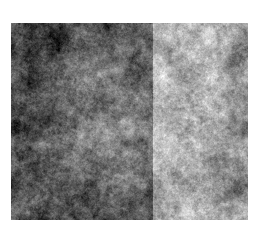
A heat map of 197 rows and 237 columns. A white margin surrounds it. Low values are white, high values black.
The ninth with the highest average is the top left. Overall the values sit about 50% of the way up the scale. A vertical seam about 60% of the way across splits the table, and the left part is higher.
